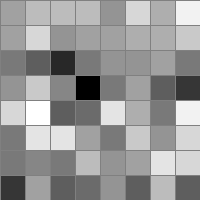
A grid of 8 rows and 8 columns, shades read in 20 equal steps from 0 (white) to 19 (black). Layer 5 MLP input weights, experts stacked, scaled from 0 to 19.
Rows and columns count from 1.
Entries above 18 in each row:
0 0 0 1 0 0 0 0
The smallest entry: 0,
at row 5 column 2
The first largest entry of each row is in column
5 3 3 4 3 1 1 1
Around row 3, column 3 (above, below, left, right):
8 9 12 10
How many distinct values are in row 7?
7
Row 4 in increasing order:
4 7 8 9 10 12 15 19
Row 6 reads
10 2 2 7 10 4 8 3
